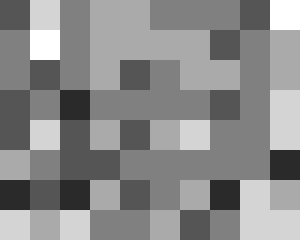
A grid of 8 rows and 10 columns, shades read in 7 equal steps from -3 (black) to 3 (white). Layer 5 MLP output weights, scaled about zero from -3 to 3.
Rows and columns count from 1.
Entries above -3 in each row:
10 10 10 10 10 10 10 10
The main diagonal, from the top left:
-1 3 0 0 -1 0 1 0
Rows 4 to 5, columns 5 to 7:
0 0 0 / -1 1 2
